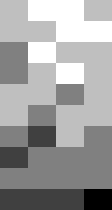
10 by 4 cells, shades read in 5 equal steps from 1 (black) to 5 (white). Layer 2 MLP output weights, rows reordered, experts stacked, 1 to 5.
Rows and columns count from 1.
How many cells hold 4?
15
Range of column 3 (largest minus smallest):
3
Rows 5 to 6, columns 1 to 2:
4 4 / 4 3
